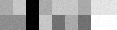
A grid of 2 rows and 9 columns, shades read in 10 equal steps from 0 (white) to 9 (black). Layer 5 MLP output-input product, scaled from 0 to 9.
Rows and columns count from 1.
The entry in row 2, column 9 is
0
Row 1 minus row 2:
-1 -2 0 1 -3 -1 -2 1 1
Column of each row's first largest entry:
3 3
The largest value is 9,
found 2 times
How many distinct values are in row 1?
4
